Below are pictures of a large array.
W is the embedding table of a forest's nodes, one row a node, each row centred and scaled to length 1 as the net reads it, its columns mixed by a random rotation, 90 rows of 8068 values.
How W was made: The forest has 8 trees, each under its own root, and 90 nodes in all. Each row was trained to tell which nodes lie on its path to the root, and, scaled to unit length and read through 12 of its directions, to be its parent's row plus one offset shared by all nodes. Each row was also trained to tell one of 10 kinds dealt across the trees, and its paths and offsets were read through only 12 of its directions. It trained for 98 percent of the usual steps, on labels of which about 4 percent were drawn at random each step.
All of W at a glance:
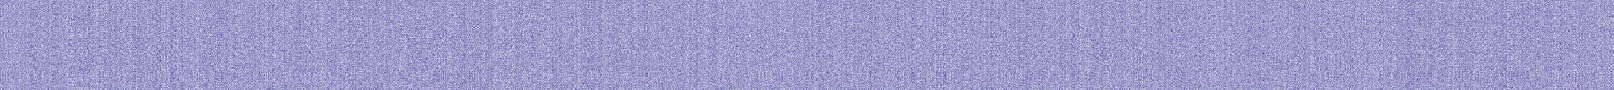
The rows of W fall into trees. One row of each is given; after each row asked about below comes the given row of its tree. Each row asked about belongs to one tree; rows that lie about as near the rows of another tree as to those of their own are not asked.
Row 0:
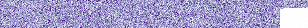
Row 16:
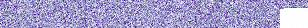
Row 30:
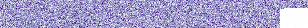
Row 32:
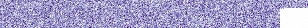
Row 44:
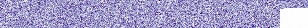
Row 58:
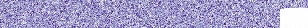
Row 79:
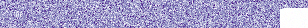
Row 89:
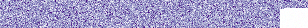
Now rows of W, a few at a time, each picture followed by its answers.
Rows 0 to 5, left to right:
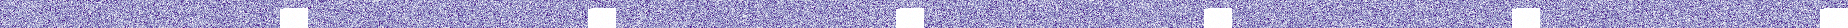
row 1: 79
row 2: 58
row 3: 89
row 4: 32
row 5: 30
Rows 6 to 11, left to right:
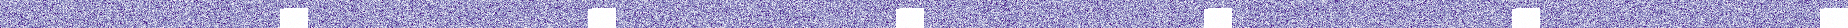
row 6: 0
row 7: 30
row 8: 79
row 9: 44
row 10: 30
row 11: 32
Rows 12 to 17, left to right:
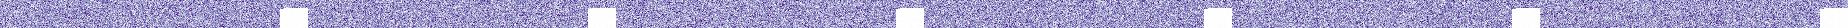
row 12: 30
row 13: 32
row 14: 79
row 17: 32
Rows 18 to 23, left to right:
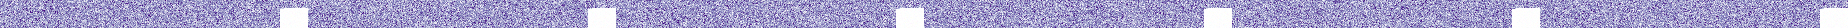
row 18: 32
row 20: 58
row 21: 79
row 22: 30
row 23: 32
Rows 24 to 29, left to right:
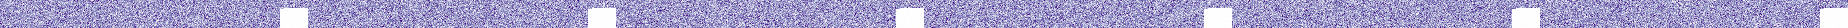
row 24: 0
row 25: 32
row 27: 0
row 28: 30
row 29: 44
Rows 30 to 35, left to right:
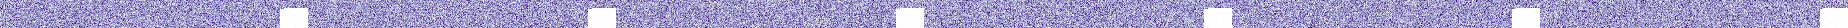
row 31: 16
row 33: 30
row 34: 79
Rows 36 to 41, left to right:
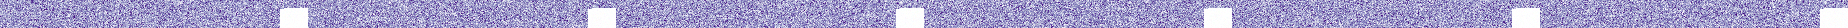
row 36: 30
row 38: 0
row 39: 32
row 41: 0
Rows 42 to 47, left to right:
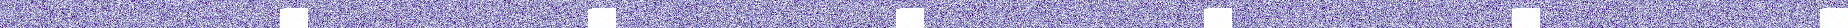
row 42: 30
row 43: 58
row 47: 79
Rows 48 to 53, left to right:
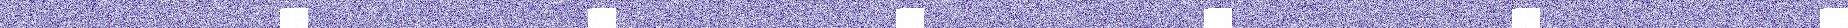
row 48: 58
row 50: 30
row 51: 16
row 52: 44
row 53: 30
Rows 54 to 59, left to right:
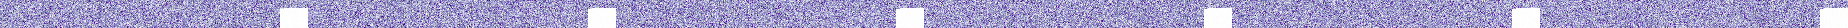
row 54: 32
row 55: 79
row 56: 30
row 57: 0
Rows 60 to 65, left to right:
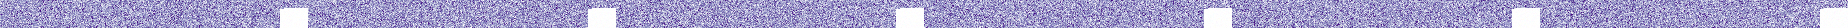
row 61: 0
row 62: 58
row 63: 89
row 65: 58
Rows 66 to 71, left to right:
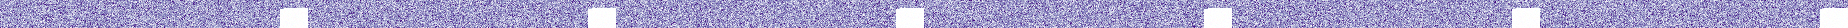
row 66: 0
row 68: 0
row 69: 0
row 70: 0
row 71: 79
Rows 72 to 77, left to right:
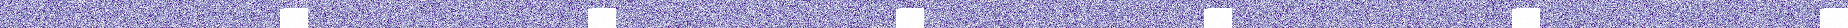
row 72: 32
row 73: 32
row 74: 79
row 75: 79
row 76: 32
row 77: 89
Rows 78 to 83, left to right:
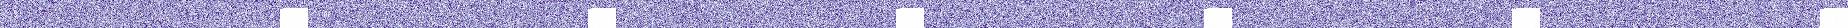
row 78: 79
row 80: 44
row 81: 79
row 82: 32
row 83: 0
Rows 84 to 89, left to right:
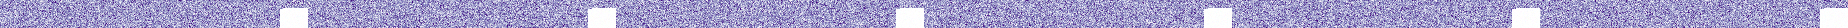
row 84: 79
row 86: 0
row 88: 30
